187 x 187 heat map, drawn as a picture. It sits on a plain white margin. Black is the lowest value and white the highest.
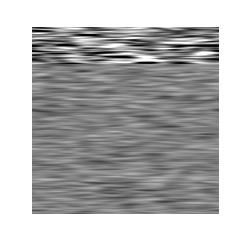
Histogram: heavy tails on both sides. Seam: horizontal, 20% of the way down, the bottom part calmer. Grain: streaks across. Ninth with the highest average: top middle. Slope: none. Average level on the scale: 50%.
